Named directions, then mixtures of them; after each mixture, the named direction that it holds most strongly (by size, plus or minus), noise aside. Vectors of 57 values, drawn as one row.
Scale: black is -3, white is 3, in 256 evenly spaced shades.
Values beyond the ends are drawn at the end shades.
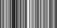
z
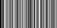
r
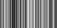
z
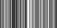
z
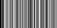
r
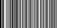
r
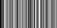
r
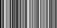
z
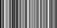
z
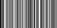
r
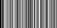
r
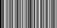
r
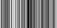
z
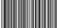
r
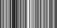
z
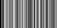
r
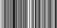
r
